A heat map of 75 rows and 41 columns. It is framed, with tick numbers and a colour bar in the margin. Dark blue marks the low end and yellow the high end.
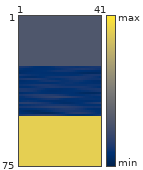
The table splits into 3 rows of 1 panel. Panel 1,1: low, flat. Panel 2,1: very low, streaked across, faint in contrast. Panel 3,1: very high, flat.
